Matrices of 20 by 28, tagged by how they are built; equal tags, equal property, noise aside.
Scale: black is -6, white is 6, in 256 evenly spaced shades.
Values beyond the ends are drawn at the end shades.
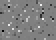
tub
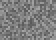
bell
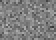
bell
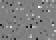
tub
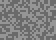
bell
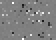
tub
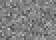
bell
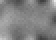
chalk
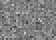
bell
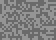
bell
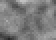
chalk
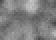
chalk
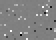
tub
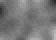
chalk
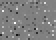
tub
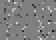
tub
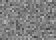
bell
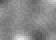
chalk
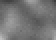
chalk
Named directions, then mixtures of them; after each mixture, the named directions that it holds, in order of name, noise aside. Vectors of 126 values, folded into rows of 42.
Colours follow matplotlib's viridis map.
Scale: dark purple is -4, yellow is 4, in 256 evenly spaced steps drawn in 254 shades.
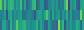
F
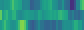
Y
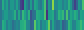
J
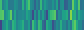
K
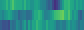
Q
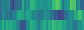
Q, Y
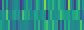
F, J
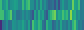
K, Q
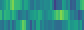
Q, Y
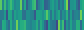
F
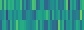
F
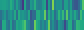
F, J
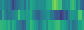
Q, Y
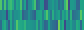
F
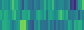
J, Y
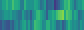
J, Q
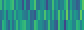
F, J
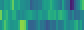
Y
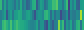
F, Q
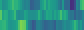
Y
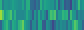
K, Y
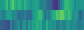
Q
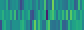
J, K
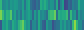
K, Y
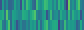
F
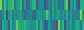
F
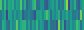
F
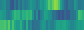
Q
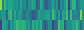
F, K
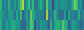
J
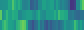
Y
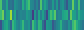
K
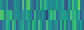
F, K
